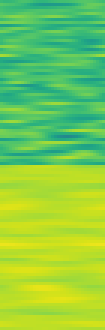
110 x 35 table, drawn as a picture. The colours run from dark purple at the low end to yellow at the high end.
It is made of 2 by 1 panels. Panel 1,1: high, streaked across. Panel 2,1: very high, streaked across, faint in contrast.
